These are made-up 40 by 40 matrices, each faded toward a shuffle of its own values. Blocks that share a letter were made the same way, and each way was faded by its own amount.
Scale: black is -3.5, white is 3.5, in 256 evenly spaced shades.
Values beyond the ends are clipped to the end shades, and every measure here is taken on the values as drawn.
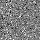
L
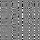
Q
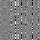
Q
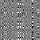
Q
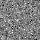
L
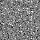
L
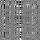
Q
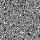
L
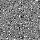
L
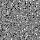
L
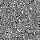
L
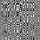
Q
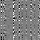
Q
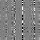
Q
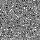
L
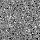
L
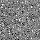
L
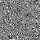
L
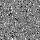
L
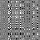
Q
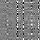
Q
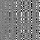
Q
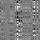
Q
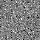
L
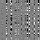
Q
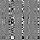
Q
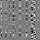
Q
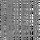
Q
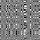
Q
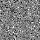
L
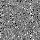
L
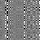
Q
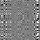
Q
